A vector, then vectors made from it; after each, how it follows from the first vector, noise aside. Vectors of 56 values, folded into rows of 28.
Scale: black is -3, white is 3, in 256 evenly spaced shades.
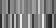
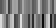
sign-scrambled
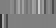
partly zeroed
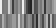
wrapped around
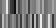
wrapped around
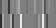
partly zeroed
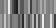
wrapped around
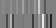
partly zeroed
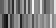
wrapped around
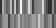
wrapped around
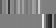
partly zeroed
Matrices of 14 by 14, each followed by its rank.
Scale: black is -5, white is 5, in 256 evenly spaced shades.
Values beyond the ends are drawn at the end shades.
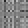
two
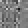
three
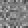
three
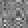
three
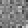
three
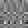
two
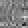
three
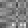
two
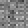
three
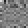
three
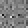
three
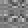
two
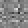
three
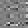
two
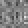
three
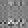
two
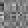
two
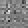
three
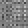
two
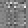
two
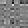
two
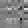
two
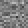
three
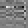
two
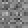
three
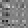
two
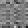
two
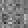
three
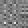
two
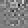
three
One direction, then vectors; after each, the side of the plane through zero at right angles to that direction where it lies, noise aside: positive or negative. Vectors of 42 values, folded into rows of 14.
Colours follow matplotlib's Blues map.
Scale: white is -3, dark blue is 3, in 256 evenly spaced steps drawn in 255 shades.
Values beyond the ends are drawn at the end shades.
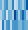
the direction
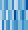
positive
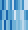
negative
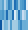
negative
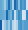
negative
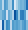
positive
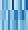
positive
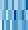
positive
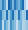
negative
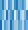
negative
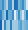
negative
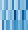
positive
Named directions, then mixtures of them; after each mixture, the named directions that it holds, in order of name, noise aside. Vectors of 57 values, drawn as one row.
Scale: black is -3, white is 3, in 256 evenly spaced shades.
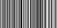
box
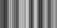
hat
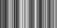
hat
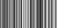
box, hat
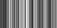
hat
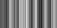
hat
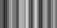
hat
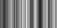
box, hat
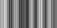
hat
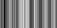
hat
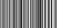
box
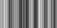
hat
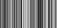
box, hat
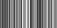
box, hat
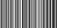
box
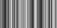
box, hat
